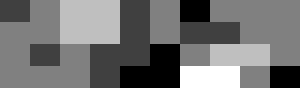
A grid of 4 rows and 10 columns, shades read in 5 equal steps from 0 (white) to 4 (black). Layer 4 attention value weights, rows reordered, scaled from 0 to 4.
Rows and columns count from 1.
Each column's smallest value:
2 2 1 1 3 2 0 0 1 2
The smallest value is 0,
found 2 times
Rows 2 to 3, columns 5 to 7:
3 2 3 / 3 4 2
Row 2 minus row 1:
-1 0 0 0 0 0 -1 1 0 0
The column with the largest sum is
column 5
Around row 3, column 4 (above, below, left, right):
1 3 2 3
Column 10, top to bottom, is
2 2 2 4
